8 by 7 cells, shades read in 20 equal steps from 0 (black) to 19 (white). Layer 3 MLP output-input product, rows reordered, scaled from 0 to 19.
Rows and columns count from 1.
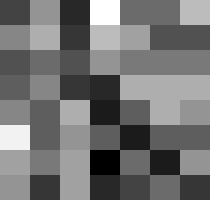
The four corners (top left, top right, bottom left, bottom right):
5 14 11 4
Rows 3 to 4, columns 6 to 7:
9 9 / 13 13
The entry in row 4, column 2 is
10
